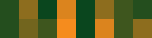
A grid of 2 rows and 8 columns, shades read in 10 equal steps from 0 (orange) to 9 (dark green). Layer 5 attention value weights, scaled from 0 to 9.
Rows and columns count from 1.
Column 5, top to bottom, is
9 9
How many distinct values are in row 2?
7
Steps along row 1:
down up down up down up up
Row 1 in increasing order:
1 4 4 7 8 8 9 9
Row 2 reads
8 5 7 0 9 1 7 4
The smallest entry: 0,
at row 2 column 4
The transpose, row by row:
8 8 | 4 5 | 9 7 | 1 0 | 9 9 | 4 1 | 7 7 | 8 4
